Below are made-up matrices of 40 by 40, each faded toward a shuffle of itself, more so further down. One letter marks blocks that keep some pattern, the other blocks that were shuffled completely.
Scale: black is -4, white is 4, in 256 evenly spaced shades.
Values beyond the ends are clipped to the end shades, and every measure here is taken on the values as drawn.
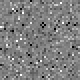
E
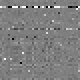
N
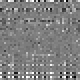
N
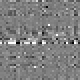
N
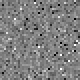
E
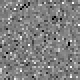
E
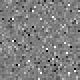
E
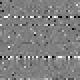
N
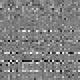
N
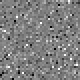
E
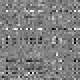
N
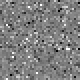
E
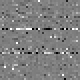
N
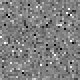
E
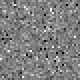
E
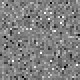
E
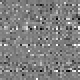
N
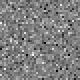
E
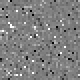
E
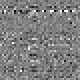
N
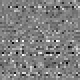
N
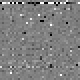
N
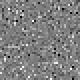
E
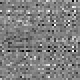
N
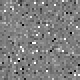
E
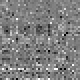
N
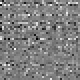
N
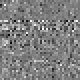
N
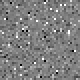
E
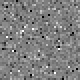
E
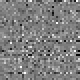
N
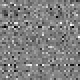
N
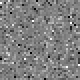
E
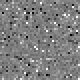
E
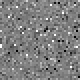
E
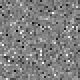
E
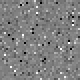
E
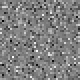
E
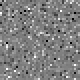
E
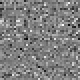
N
